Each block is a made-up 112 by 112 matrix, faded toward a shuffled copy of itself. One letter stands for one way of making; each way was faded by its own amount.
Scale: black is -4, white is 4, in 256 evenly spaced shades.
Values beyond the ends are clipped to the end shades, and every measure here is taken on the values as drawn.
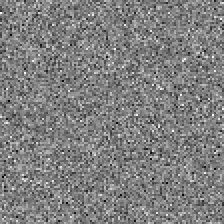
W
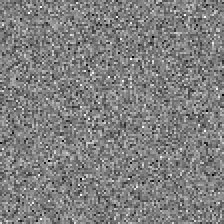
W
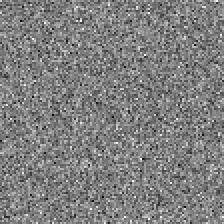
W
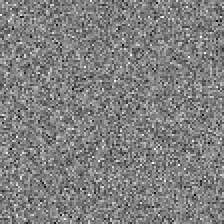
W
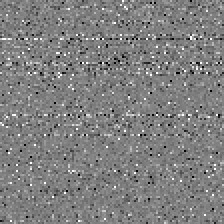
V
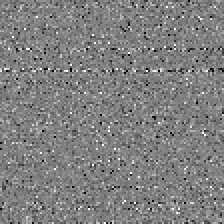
V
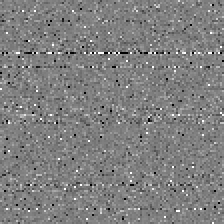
V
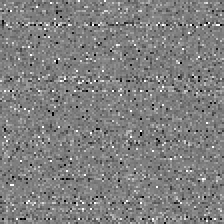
V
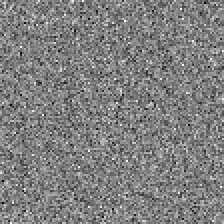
W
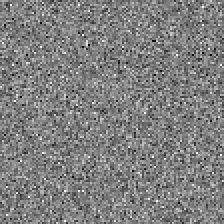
W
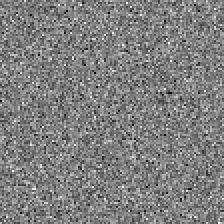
W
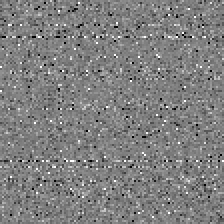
V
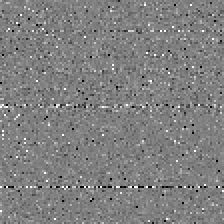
V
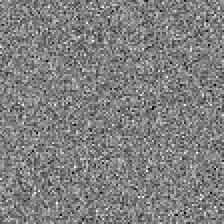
W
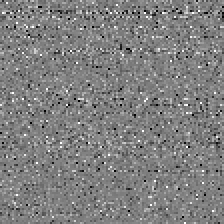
V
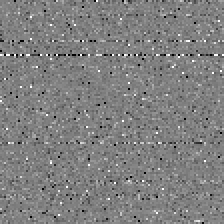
V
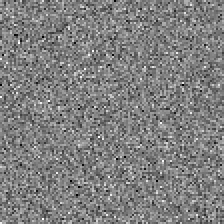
W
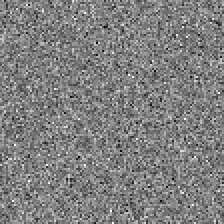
W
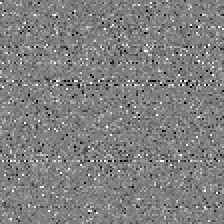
V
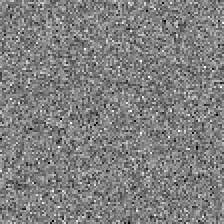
W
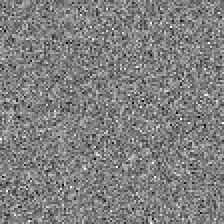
W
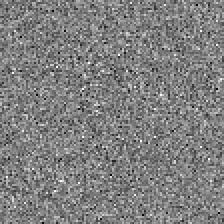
W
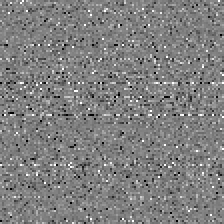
V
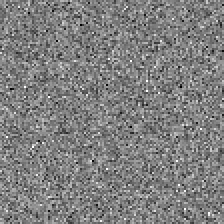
W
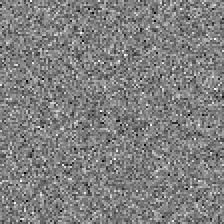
W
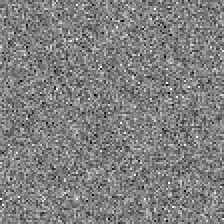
W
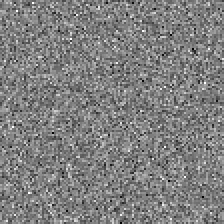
W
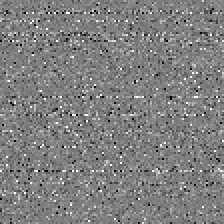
V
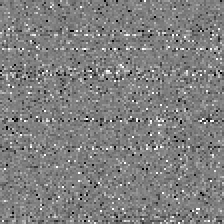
V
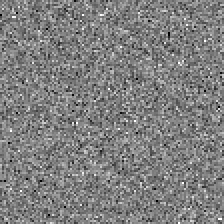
W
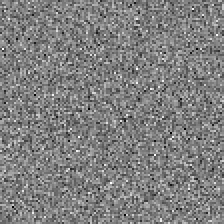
W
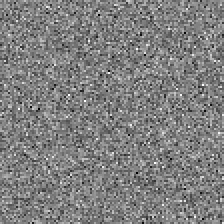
W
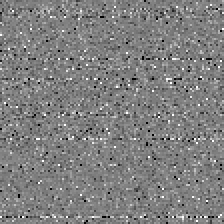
V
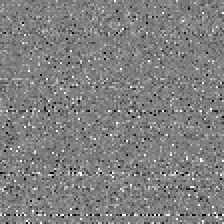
V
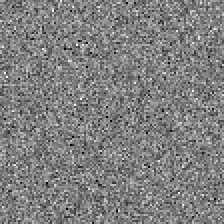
W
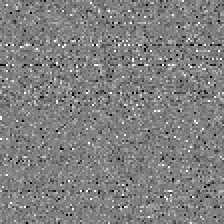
V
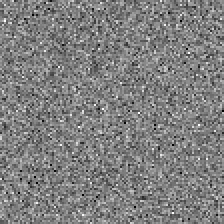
W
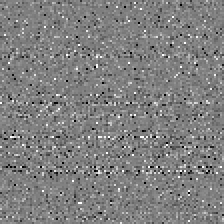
V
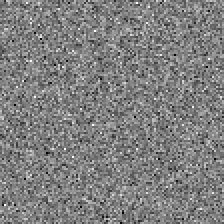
W
